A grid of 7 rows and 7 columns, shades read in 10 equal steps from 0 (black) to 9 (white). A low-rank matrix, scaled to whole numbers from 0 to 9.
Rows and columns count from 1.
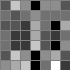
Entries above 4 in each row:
4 1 2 1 2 4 4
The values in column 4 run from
0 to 7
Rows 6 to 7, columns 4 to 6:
0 5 6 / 0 4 9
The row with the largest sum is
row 7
